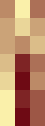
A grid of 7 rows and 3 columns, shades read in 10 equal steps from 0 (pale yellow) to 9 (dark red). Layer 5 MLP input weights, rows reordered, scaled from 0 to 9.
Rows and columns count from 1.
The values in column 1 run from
0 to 4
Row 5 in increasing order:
1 4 9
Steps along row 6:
up down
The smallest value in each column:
0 0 2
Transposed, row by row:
4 3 3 2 1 0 0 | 0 1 4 8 9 8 9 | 5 3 2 5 4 6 6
